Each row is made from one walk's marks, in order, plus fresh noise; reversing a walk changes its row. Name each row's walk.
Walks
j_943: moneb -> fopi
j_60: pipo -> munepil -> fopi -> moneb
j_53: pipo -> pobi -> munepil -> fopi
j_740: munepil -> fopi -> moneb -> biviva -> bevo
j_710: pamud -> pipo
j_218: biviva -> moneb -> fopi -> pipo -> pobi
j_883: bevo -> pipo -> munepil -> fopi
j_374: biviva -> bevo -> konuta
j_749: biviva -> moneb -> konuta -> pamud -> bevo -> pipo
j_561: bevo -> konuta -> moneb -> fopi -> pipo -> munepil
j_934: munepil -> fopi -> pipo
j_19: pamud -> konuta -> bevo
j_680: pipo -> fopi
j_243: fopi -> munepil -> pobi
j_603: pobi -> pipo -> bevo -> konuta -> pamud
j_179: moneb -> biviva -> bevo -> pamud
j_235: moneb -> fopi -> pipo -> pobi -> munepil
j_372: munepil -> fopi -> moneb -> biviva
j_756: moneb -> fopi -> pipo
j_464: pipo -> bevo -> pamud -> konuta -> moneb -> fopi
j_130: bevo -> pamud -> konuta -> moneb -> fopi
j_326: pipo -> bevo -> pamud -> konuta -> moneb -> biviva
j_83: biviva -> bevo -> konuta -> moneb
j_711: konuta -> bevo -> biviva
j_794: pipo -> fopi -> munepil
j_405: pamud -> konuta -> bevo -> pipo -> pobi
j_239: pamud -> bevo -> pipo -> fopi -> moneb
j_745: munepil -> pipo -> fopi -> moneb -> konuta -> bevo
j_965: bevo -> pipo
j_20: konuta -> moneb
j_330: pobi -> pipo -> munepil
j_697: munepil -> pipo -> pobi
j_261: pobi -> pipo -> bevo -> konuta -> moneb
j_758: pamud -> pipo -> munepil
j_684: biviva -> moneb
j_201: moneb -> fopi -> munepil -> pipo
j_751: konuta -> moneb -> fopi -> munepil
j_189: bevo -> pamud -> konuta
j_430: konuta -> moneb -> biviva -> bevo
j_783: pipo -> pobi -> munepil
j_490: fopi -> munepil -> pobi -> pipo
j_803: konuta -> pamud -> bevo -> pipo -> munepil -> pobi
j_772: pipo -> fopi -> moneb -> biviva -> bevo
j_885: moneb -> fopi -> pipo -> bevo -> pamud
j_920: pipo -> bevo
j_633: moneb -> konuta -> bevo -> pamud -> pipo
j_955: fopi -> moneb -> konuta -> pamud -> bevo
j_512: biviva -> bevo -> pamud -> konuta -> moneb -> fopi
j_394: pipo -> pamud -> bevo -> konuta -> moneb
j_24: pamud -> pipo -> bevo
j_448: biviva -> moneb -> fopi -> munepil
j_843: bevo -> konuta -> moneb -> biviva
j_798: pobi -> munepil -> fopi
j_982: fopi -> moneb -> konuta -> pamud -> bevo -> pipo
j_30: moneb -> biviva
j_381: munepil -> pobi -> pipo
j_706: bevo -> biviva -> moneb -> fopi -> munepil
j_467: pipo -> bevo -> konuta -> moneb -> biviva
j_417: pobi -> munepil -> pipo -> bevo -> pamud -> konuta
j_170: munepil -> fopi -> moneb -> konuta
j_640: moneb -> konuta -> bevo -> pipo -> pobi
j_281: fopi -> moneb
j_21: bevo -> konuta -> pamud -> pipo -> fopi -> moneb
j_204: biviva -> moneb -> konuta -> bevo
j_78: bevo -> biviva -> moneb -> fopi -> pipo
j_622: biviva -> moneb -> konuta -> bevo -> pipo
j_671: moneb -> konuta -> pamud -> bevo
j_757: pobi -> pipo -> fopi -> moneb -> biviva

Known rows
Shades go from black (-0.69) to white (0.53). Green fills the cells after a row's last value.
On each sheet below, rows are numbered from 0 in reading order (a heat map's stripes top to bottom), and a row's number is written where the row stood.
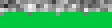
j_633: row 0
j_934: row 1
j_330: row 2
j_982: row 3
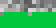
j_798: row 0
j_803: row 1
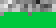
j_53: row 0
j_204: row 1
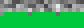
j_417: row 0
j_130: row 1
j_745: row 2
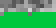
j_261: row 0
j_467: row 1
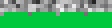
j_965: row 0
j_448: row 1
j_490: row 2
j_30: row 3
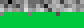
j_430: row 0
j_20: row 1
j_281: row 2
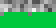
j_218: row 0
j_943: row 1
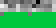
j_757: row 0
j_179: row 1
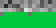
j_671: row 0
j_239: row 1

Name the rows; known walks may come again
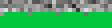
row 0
j_640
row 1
j_684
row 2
j_20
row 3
j_706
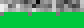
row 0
j_934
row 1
j_179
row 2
j_83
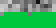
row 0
j_798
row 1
j_204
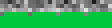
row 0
j_843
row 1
j_326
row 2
j_749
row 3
j_622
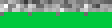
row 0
j_794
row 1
j_772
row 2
j_885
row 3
j_745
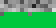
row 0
j_281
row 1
j_671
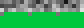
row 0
j_394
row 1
j_512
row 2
j_430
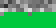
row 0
j_633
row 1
j_464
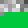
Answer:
j_243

